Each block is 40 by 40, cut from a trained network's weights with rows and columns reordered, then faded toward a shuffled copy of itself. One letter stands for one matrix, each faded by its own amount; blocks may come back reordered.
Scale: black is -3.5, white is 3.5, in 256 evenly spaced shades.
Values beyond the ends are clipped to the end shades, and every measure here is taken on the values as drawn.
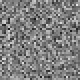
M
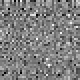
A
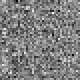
M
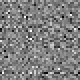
A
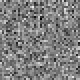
M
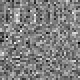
M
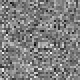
M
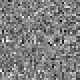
A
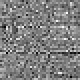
A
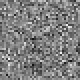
M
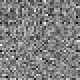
A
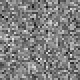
M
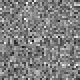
A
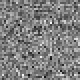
M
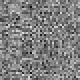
M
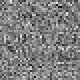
M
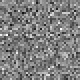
A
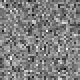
M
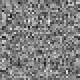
M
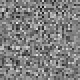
M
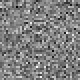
M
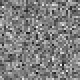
M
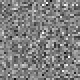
A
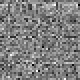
A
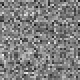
M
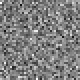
A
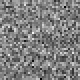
M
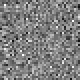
M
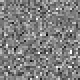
A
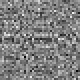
A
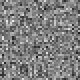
M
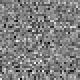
A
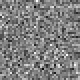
A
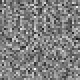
M
